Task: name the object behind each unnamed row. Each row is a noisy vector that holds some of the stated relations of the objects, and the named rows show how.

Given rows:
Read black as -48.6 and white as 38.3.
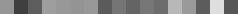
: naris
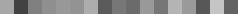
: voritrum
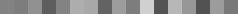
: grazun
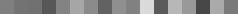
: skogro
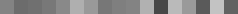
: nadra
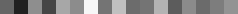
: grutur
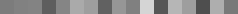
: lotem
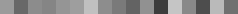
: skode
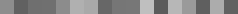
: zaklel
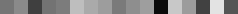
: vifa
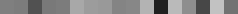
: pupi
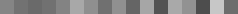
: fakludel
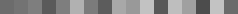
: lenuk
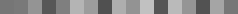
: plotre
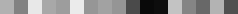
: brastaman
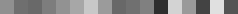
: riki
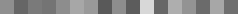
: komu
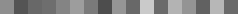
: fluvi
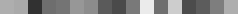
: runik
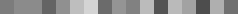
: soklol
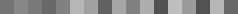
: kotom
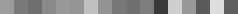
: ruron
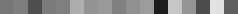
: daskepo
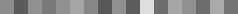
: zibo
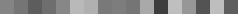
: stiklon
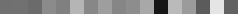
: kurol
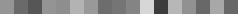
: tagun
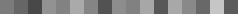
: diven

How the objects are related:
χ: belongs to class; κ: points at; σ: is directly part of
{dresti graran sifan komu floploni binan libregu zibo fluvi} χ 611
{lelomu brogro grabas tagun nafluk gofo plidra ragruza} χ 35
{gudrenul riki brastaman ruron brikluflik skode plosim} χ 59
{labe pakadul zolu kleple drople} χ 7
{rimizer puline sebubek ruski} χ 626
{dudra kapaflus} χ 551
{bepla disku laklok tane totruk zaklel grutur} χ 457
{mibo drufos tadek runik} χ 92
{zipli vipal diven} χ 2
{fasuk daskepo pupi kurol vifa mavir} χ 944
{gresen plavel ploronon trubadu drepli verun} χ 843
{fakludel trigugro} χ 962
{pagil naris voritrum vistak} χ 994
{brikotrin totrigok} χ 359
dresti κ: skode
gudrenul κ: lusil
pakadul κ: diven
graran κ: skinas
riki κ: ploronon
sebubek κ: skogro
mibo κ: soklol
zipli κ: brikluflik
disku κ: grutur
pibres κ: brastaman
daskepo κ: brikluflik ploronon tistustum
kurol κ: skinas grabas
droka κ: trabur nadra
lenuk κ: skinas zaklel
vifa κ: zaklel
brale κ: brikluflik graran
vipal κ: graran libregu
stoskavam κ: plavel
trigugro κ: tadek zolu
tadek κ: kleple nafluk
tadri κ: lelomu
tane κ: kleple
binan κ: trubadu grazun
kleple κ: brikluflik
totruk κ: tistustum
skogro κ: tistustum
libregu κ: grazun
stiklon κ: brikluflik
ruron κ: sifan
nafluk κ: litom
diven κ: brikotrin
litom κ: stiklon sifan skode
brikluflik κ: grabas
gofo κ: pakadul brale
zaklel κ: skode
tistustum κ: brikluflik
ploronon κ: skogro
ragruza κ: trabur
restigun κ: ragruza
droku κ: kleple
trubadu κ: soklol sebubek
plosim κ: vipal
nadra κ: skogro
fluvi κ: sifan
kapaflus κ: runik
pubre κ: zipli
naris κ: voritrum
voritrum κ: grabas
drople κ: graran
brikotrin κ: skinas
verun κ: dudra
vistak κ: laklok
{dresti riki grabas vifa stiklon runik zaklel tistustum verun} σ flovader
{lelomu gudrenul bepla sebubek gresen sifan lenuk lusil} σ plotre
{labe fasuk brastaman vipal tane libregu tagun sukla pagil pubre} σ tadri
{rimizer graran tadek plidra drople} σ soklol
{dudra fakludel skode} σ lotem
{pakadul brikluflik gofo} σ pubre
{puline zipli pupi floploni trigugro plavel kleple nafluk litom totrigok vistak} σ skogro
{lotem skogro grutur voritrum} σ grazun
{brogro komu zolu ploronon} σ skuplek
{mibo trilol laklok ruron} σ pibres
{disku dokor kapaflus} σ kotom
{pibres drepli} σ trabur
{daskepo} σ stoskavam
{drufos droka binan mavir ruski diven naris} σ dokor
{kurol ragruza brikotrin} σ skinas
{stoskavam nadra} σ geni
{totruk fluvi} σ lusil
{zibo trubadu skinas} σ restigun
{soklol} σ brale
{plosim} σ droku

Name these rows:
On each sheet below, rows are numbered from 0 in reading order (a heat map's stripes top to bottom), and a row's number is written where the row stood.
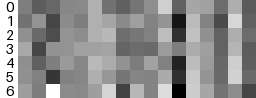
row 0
vipal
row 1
mavir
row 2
plidra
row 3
pagil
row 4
trubadu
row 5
mibo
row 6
dudra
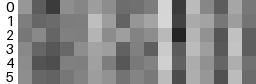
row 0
nafluk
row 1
zolu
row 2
fasuk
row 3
dresti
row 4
zipli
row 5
litom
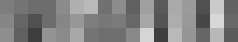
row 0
rimizer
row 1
trigugro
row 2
gofo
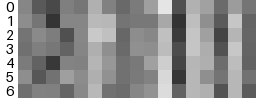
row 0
kleple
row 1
tadek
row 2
flovader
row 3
droku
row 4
drople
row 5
ragruza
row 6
pubre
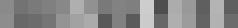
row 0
sukla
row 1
graran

